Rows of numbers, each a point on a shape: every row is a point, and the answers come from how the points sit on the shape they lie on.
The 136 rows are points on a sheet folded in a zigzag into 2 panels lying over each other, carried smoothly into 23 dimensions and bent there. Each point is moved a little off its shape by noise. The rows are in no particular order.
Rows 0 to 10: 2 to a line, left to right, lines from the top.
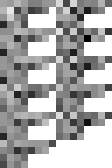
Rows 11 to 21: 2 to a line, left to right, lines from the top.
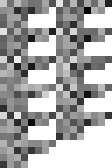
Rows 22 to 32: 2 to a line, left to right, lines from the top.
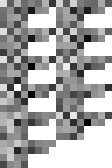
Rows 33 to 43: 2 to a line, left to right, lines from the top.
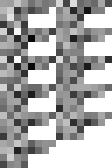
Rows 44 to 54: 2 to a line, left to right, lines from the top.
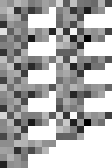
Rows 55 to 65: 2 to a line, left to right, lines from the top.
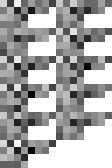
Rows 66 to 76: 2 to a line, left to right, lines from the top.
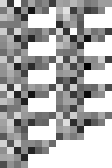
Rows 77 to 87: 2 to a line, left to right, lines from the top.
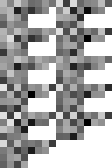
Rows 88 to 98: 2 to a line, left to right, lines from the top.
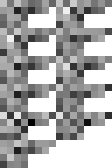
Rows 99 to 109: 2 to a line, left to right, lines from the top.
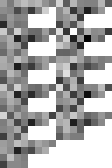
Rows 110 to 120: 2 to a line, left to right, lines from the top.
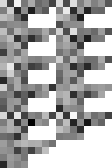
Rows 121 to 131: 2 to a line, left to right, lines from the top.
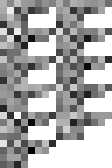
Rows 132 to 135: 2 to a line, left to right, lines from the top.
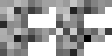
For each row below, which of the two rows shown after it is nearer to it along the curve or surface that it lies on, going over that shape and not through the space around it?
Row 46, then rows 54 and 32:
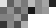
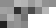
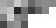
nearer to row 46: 54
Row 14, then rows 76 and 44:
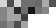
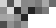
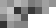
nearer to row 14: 76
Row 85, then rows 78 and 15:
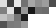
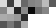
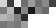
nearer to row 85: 78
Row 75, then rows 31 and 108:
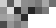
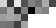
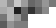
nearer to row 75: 31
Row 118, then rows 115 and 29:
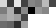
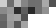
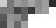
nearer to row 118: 115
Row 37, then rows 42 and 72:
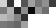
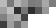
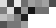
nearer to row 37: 72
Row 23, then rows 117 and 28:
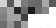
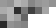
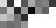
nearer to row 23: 28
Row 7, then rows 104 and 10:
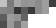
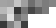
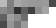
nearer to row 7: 10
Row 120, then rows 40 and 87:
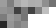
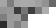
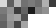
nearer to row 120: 40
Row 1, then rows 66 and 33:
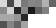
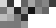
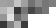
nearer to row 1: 66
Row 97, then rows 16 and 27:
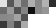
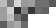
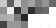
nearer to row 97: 27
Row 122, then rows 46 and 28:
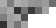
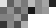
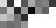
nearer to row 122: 46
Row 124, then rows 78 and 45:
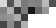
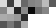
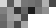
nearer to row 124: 78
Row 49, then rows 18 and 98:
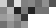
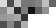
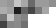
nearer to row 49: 98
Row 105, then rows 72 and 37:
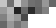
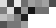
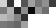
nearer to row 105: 37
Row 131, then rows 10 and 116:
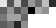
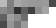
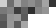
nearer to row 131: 116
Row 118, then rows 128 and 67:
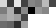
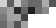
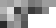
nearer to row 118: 128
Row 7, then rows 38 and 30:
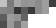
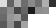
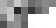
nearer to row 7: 38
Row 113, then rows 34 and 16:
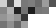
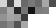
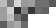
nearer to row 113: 34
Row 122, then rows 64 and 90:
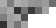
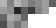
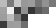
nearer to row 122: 90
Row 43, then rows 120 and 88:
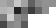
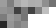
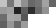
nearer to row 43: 88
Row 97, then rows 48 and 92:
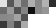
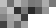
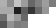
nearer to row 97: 48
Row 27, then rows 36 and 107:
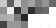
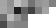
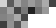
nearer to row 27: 107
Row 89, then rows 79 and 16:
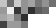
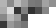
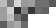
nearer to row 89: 79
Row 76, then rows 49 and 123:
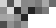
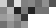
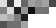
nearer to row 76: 123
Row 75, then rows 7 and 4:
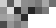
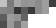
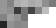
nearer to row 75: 4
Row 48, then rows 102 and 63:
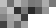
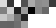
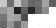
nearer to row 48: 102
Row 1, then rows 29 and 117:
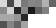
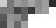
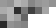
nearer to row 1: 117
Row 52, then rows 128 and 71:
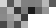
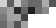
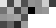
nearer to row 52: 71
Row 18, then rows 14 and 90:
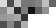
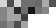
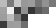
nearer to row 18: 90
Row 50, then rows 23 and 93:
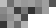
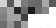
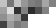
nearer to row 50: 93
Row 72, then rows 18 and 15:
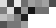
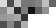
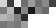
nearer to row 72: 18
